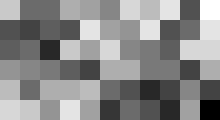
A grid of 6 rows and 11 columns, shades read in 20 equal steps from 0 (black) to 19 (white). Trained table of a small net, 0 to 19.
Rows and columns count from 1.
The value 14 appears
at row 1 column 8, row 5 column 1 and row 5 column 5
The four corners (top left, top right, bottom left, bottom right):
15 19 16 0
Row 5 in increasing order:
3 5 5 6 8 8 10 13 13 14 14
